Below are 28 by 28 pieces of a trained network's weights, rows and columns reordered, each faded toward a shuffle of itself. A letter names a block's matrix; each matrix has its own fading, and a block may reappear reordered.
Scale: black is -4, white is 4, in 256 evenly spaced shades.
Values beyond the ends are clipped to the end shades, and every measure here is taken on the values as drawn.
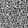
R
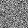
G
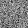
G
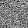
R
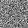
G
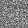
R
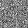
G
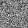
G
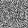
G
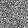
G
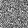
G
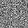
R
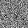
G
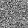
R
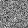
G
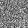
G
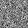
G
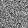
G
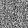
G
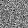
R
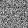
G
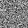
R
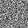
G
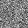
G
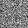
G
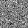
R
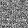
G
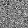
R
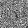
G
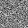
G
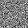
R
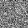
R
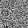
R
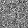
R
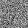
G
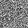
G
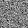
G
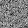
G
